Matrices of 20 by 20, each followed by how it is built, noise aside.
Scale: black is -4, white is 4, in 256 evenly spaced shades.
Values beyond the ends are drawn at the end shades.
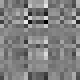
low rank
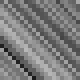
Toeplitz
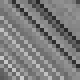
Toeplitz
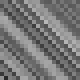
Toeplitz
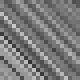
Toeplitz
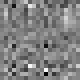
low rank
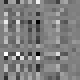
low rank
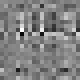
low rank
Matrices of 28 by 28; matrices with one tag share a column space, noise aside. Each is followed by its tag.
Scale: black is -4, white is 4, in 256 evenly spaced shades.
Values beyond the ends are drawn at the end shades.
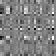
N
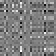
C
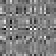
N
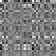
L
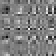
N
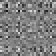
C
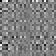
L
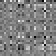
L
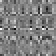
N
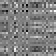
C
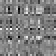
N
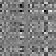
C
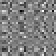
C
